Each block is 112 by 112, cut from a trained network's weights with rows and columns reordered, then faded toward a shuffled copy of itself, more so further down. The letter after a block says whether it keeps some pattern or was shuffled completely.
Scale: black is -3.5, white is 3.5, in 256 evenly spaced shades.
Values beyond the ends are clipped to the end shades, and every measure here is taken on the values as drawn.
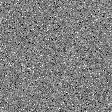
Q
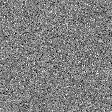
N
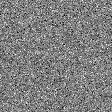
Q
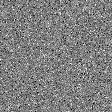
Q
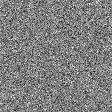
Q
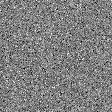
Q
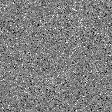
Q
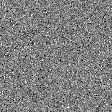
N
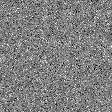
Q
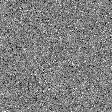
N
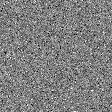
Q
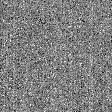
N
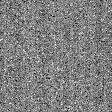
N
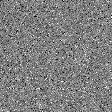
N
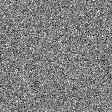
Q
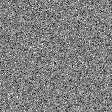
Q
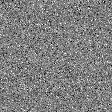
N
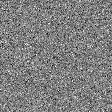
Q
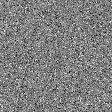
Q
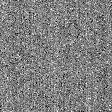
N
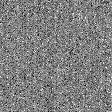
N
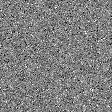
Q
